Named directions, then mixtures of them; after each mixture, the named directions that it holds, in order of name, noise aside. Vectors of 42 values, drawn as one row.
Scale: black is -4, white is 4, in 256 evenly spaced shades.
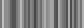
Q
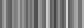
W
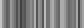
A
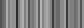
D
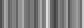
D, W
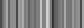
D, W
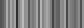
D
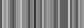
A, Q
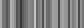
A, Q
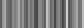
W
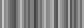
Q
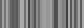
D, Q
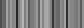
D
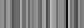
Q, W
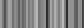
W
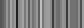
D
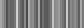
D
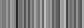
A, D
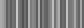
D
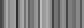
D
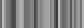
Q, W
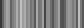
A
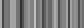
A, Q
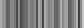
A, W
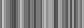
Q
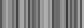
D, Q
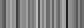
D, W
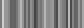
Q
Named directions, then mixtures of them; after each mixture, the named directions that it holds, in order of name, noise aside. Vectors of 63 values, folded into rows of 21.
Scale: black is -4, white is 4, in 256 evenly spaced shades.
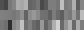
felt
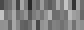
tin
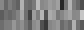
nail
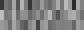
tin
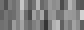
felt, nail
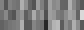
felt, nail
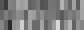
felt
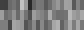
felt, nail, tin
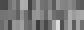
felt, nail, tin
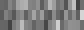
felt, nail, tin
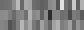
felt, nail, tin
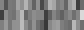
felt, nail, tin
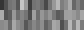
felt, nail, tin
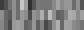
felt, nail, tin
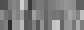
felt, nail, tin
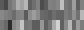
felt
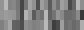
felt, nail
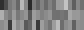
felt, tin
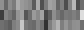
felt, nail, tin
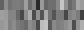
nail, tin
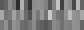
nail, tin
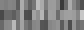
nail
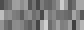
felt, nail, tin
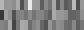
tin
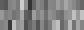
felt, nail, tin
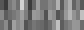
felt, nail, tin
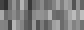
felt, nail, tin
